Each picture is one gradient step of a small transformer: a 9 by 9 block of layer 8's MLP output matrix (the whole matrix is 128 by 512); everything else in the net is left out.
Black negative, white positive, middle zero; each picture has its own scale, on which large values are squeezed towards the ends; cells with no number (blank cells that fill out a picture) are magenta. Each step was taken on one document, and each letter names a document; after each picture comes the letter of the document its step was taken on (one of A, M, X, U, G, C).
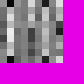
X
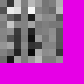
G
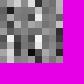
G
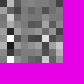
X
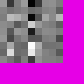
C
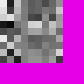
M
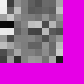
M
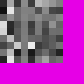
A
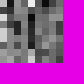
A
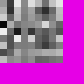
A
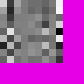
X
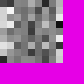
X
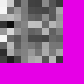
M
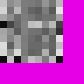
M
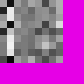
A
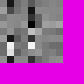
C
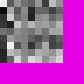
A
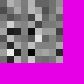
G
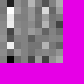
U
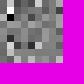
U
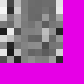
M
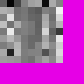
X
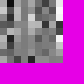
X
